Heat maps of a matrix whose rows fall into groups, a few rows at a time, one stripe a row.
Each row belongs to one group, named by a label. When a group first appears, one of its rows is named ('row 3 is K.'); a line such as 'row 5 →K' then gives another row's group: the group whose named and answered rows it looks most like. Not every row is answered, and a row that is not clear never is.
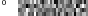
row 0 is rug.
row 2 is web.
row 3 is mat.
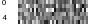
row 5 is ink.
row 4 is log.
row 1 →web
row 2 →rug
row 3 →mat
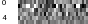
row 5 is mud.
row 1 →web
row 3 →ink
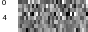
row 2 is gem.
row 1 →rug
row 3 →log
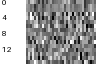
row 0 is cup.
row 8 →ink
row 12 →gem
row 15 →web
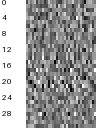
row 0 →mat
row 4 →cup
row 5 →rug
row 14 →mud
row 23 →web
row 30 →web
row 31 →gem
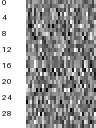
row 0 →mat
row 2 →mud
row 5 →mud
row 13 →rug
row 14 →cup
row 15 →web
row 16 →web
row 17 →ink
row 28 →rug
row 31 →rug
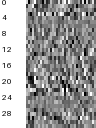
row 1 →gem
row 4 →log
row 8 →mud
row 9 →gem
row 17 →web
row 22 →gem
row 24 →mud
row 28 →cup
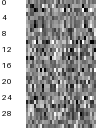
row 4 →cup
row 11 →rug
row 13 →rug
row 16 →log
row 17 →rug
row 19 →gem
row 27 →gem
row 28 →rug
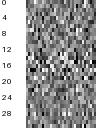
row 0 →web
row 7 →cup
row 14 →gem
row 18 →ink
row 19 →web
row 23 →mud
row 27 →cup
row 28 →cup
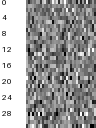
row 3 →ink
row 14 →mud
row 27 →mud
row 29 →cup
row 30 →cup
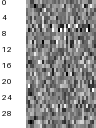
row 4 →mud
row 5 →mat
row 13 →web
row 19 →mat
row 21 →log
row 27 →rug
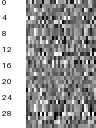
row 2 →web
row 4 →cup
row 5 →rug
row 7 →web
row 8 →web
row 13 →rug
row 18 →web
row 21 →gem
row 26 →web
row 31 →gem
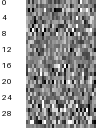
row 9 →cup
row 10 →gem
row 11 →log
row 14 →rug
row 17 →ink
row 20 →ink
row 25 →mud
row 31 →ink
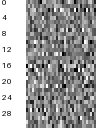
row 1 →rug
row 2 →ink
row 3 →cup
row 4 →mud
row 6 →mud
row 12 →web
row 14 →cup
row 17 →log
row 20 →web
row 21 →rug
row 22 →mat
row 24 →cup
